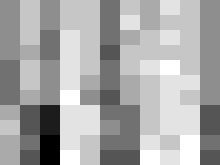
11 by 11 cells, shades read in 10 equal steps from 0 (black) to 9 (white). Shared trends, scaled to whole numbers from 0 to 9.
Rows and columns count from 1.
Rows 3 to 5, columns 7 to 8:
6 7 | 7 7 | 7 8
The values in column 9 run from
7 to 9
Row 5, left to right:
4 7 5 8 7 4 7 8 9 7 5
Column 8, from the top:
6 6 7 7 8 7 7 7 7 8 9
